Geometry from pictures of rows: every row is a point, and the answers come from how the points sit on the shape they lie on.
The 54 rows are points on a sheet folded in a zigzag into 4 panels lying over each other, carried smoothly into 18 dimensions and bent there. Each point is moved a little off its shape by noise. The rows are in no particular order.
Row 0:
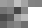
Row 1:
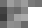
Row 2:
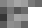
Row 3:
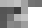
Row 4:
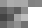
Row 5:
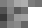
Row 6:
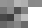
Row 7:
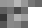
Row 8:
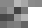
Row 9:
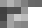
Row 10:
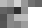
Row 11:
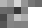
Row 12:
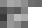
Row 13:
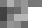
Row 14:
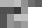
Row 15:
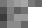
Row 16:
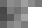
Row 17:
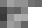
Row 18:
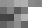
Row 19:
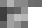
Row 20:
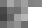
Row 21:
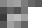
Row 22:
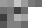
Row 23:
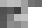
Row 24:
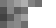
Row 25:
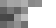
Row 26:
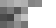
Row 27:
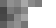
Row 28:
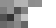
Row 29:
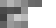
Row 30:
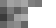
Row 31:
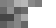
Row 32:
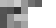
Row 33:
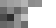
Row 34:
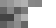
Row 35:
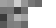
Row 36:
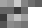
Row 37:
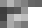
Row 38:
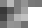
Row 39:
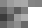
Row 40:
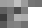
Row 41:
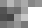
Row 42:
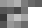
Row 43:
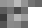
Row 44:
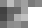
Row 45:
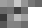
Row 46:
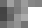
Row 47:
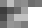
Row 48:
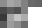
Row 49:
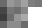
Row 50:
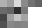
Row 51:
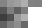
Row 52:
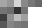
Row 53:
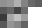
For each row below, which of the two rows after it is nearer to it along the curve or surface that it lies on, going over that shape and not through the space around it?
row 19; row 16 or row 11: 16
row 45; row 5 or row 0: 5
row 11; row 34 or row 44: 34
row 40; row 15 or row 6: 6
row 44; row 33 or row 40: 33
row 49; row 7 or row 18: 18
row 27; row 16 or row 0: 16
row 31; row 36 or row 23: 36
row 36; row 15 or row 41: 15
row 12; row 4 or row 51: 51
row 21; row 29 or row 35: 35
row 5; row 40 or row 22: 22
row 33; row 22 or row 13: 13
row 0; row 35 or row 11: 11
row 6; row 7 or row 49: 49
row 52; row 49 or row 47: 49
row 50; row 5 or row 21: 21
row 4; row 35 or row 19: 19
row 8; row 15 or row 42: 15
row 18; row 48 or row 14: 48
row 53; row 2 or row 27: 2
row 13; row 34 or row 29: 29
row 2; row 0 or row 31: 31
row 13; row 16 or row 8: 16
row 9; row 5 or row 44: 44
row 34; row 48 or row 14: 48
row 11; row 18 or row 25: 18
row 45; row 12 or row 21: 21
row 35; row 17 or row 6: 17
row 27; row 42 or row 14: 42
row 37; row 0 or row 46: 46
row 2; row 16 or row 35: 35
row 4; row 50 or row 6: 6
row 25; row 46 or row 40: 46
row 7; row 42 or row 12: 42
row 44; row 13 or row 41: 41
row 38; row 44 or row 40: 44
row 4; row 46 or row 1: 46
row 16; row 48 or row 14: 48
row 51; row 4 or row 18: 18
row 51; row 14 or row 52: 52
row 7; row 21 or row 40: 21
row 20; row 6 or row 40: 6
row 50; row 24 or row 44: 24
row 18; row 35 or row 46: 46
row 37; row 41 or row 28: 41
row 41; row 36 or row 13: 13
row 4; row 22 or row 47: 47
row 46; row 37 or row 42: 37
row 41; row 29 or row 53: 29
